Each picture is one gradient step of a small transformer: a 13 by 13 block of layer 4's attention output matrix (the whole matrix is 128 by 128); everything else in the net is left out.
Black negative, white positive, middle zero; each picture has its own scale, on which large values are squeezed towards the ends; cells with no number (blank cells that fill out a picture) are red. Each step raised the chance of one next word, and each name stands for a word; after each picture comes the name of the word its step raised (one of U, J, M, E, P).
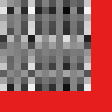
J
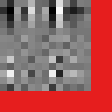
J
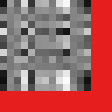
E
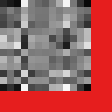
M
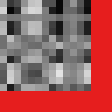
J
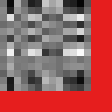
E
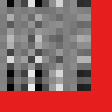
M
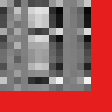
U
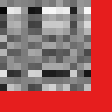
J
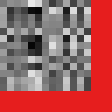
U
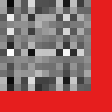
E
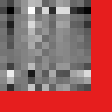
J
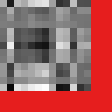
M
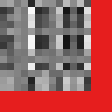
U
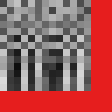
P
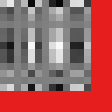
M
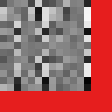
U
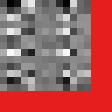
E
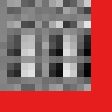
P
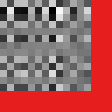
U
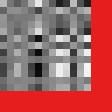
P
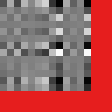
E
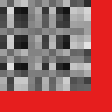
U
